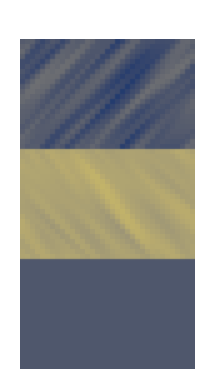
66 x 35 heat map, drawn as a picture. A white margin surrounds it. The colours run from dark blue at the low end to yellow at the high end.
It is made of 3 by 1 panels. Panel 1,1: low, slanting up to the right. Panel 2,1: high, slanting down to the right, faint in contrast. Panel 3,1: low, flat.
